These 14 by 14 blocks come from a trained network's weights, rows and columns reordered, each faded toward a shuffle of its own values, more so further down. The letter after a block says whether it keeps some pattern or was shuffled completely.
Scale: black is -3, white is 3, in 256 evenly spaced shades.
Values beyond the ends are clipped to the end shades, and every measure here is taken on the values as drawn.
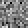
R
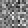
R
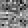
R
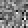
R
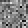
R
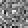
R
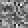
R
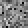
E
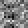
R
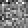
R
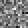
E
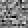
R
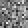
E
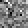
R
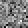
E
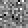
E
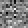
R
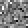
E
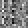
R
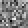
E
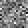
R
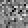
E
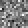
E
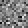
R
